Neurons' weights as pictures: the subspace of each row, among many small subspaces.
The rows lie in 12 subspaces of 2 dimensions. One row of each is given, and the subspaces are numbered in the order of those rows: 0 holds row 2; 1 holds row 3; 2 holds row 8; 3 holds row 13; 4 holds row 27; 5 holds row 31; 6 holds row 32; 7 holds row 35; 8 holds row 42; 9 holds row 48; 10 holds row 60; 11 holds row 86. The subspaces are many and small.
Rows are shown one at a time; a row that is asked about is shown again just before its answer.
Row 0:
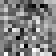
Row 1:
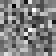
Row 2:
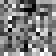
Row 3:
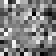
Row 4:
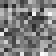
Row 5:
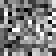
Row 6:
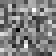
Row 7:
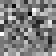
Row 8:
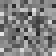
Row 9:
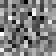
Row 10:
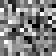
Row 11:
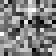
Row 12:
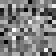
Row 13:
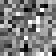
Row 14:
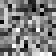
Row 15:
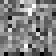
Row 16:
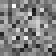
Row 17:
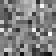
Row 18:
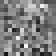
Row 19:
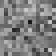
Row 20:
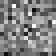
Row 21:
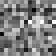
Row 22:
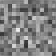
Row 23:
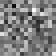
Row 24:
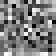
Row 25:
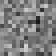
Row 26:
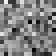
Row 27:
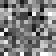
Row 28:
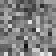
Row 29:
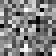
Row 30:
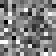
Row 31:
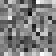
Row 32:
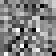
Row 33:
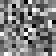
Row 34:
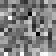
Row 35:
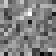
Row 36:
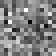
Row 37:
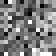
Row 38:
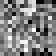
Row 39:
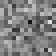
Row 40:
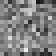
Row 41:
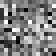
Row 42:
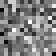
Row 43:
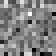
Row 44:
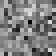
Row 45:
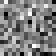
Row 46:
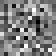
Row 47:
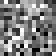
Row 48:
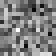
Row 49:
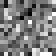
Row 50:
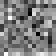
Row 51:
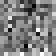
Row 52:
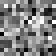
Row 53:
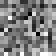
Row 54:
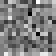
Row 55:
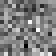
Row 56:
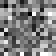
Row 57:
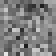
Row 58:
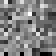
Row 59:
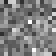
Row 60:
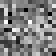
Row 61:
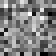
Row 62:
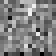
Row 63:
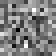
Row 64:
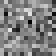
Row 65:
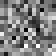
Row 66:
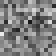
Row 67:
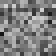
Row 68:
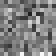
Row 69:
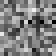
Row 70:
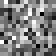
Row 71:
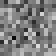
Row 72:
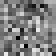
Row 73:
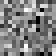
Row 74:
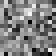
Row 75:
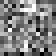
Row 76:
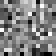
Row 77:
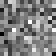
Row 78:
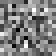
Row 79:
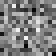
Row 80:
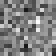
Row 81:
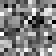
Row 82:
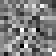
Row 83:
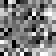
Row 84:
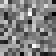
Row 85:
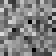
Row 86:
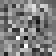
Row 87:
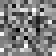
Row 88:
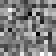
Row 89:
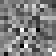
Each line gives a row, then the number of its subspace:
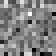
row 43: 8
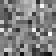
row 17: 9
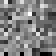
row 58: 4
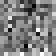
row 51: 0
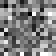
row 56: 4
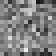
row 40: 5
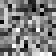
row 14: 9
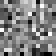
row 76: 9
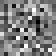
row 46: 11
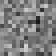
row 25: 3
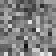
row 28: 2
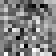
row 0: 11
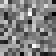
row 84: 10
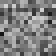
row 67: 4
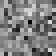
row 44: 7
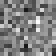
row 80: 3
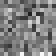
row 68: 3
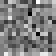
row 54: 5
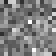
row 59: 8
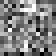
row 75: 0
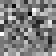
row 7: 0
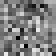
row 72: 11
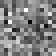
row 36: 10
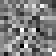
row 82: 6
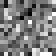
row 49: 7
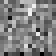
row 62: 0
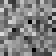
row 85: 8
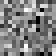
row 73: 3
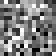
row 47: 6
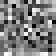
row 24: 5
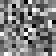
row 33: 5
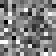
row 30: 10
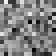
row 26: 8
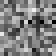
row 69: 1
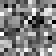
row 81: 1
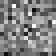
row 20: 5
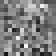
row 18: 11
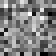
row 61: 4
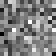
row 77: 8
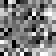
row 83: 1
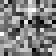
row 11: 1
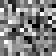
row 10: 8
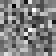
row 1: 5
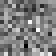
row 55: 2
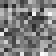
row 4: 4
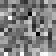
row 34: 2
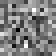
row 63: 9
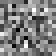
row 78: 9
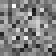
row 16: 11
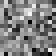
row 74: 7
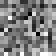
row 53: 2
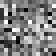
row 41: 10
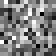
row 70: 6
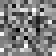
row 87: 2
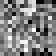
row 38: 5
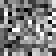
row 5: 10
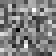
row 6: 9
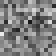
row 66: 4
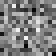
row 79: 2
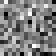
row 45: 10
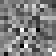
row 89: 6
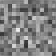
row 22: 9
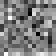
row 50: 0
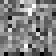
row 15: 0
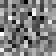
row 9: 9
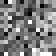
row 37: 4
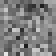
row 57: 11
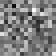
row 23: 0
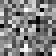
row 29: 3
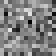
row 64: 10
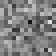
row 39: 7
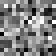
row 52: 1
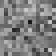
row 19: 7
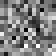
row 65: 6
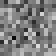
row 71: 6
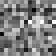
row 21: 1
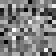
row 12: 7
